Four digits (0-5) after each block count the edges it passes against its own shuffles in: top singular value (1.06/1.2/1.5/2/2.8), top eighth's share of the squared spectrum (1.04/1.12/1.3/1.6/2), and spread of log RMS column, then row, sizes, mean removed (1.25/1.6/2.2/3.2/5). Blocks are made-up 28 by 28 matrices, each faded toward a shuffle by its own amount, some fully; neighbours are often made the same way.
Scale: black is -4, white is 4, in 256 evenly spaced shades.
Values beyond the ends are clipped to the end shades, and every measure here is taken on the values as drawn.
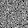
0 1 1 0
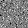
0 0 0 0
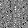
0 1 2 0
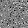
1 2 1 0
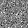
0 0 1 0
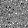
0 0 0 0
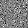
1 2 2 0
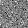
0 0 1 0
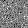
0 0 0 0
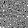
2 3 1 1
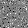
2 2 1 0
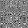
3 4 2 2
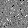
0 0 0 0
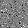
2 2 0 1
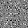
3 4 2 1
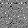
3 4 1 1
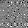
3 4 1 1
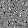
0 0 0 0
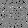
0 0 0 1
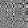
4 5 2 2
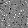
0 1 0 0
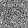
0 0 0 0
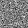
1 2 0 0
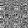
3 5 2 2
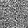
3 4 2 1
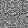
3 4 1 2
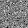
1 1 0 0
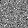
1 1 0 0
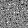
0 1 0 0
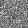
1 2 0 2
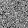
0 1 0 0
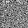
0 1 0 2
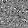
1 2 0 2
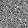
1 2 0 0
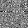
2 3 0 1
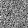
0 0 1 0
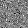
0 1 0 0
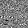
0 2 0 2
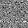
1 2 0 2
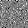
2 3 0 1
